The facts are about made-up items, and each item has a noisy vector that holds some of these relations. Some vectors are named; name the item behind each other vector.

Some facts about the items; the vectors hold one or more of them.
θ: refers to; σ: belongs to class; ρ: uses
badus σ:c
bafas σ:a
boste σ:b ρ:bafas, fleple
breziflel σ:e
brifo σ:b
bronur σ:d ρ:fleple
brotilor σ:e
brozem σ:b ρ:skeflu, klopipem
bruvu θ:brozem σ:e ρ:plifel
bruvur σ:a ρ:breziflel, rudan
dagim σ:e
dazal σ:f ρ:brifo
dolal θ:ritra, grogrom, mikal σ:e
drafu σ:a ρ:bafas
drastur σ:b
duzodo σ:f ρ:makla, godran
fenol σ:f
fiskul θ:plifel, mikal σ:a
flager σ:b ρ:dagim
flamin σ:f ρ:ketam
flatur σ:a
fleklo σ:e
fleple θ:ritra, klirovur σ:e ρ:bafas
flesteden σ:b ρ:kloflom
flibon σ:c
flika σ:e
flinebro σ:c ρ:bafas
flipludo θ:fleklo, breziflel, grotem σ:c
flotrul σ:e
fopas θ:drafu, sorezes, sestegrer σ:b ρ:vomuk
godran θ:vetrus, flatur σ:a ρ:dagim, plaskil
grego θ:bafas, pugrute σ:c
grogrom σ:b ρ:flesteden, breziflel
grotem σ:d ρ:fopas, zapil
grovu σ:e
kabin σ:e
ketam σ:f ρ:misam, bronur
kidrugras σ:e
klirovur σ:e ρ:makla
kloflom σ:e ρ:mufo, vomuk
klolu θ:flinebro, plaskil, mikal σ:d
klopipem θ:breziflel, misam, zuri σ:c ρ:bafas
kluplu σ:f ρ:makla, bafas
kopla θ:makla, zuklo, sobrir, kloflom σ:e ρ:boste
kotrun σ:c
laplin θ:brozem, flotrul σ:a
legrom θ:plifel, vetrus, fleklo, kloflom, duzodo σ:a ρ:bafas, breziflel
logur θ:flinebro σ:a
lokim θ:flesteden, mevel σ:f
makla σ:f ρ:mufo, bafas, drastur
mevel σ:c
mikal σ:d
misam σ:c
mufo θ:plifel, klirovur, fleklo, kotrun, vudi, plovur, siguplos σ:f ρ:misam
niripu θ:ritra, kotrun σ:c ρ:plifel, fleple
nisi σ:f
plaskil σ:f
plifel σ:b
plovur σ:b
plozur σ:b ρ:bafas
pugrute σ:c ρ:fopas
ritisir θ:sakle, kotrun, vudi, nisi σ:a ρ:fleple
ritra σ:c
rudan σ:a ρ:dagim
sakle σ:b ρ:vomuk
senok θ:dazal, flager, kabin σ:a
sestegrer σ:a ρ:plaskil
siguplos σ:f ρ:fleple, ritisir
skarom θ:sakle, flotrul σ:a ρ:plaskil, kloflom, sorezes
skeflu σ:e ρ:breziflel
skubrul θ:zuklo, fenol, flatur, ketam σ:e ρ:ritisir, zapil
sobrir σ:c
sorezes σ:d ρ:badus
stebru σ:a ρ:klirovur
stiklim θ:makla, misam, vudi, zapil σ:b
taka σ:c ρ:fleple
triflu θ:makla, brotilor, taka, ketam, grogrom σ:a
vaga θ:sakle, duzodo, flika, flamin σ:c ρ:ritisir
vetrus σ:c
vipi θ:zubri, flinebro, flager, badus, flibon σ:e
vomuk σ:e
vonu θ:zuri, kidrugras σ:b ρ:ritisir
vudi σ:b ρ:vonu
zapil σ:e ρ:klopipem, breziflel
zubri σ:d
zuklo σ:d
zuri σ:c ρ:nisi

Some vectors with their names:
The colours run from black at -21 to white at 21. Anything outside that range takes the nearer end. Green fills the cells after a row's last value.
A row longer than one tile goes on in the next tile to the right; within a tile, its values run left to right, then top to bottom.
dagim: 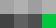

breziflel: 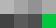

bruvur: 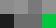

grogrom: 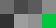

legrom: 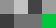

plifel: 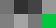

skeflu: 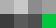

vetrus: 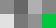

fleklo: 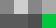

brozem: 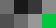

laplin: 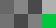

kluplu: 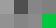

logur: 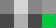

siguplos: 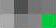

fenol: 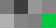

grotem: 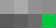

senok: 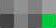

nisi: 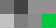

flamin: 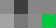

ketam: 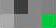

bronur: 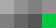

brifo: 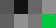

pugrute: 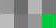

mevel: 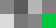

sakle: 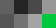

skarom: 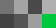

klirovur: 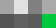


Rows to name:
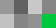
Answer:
badus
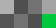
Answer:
bafas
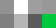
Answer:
klolu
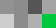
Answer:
mufo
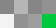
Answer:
ritra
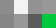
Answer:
mikal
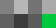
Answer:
flotrul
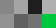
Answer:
ritisir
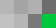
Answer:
flinebro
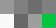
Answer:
vaga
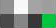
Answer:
vipi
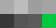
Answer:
kloflom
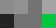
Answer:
godran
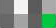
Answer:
fiskul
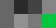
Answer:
vonu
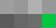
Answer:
sorezes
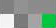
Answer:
kotrun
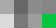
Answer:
klopipem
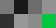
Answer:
flesteden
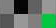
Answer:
drastur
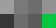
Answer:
drafu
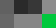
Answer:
vudi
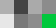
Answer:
misam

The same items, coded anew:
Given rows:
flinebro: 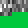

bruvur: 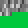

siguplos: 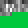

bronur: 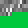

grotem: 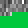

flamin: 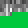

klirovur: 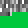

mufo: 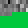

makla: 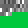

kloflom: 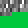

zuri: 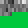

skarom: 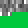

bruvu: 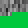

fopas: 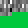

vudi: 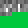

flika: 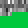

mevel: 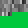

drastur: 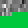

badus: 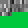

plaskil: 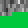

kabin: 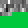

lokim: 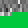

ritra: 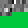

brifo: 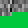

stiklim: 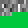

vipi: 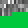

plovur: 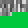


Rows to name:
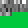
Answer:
klopipem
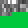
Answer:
dolal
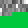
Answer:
flatur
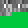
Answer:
vonu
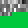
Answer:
fleple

